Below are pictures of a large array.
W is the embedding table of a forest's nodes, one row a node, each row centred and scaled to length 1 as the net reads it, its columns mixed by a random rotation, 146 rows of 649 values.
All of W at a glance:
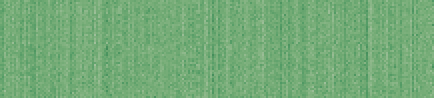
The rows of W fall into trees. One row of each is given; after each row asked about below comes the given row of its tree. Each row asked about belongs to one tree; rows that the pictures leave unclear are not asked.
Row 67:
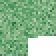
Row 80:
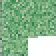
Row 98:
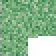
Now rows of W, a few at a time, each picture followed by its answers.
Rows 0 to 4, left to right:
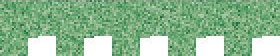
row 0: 67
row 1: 98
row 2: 67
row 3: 98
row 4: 67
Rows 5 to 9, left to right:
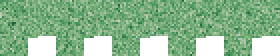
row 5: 67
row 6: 67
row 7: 98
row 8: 80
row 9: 67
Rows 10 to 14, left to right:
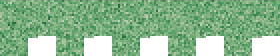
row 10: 67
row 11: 98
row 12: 98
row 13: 98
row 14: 80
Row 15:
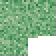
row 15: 98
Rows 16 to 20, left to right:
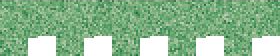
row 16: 67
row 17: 98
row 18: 67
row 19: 98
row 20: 98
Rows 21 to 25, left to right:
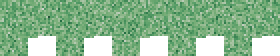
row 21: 67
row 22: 67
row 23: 80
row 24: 67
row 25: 98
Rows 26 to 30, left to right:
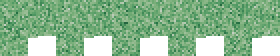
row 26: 80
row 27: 98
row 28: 67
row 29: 98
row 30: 67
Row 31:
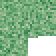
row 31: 67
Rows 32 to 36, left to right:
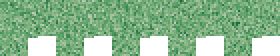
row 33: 98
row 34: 67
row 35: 80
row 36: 67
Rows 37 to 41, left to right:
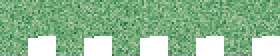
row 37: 98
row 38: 98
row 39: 67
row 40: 98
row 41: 98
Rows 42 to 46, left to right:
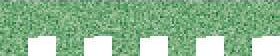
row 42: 67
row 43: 98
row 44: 67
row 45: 80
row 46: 67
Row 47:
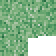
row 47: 98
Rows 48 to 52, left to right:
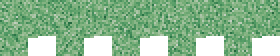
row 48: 98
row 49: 67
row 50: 80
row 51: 98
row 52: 98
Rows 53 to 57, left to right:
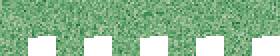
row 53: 98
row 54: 67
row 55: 80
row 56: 98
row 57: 67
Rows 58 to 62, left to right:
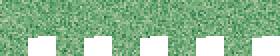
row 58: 98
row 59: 67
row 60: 98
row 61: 67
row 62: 80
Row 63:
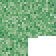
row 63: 98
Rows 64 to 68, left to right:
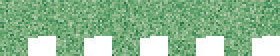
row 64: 98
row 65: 98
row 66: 67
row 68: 98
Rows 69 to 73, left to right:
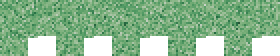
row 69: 80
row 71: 67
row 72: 67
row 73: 67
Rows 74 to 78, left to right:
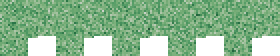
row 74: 67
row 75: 98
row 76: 67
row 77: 80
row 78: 67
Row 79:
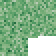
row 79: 67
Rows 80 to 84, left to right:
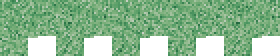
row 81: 67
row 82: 67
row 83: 67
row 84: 67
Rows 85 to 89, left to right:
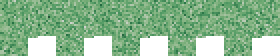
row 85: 67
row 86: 98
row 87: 98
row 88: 80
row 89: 67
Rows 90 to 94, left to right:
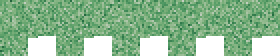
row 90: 98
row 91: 80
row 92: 98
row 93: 67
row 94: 80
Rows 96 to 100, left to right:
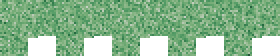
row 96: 98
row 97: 98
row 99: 98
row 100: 67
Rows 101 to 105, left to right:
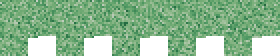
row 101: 98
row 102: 98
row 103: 67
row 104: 67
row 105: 80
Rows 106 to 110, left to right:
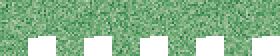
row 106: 98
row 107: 80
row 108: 67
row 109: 80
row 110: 80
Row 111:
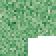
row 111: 67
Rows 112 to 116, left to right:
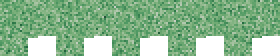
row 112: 67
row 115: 98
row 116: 98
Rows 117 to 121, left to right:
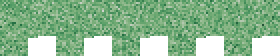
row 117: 67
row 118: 98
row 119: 98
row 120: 98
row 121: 67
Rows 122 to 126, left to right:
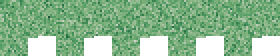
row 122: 67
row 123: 98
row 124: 80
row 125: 80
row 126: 67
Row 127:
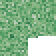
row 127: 98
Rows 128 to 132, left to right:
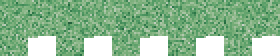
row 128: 80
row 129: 67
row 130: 80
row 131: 67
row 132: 98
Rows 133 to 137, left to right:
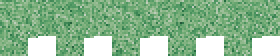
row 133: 98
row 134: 67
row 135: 67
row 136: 67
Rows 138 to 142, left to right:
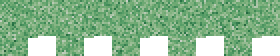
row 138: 67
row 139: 98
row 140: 67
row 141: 80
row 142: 67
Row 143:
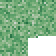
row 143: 98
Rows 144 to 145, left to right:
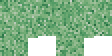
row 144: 98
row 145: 67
